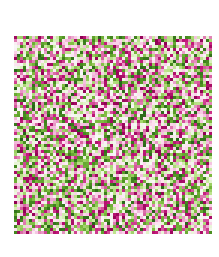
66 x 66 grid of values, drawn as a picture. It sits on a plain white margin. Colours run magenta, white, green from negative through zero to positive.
Mirror symmetry: none. Grain: fine. Histogram: flat. Odd rows or columns: none. Seam: none. Slope: none. Stripes: none. Average level on the scale: 50%.
